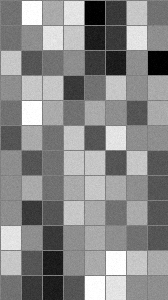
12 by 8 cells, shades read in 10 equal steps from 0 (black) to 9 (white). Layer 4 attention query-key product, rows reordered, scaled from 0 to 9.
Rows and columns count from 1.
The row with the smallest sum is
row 3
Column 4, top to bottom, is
8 7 5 2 4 7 7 6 7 5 5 3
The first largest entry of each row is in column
2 3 1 2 2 6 4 5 4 1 6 5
